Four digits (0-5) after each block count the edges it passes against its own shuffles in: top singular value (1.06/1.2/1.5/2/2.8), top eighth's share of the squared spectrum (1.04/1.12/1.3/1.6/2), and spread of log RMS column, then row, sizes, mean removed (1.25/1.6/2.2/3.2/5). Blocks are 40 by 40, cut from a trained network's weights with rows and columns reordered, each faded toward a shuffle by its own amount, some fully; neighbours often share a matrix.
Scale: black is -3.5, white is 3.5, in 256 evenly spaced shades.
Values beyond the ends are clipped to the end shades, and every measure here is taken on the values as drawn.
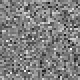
0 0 0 0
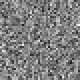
2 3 0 1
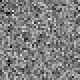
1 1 0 0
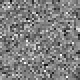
0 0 0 0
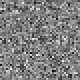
2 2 0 2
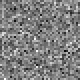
0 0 0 0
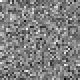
0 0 0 0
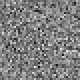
0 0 1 0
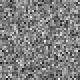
1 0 0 0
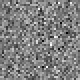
1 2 0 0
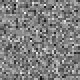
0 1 0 0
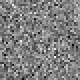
0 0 0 0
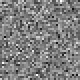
0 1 0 0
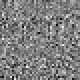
2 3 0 2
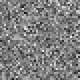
1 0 0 0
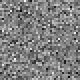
1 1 0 0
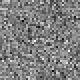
1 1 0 0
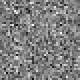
3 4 2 1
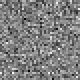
1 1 0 0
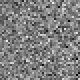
2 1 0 0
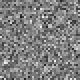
2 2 0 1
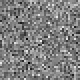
1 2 0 0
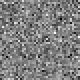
2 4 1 1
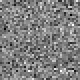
2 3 1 0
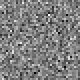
1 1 0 0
